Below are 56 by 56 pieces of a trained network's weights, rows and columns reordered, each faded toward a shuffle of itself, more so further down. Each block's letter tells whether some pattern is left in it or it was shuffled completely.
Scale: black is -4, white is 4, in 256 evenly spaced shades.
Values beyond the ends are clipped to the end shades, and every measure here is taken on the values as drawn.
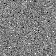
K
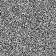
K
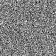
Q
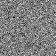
Q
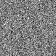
K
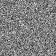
K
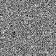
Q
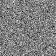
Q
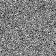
K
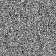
K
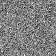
K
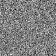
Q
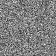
K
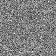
Q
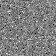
K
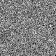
Q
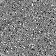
K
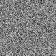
Q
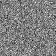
K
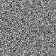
Q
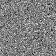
K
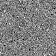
K
